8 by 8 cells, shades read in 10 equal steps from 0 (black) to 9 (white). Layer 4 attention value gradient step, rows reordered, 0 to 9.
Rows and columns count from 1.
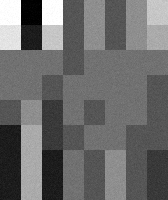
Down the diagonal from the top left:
9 1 4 4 3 4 3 2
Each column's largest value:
9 6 9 4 5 5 5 7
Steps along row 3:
same same down up same same same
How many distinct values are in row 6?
5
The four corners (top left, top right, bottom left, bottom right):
9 7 1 2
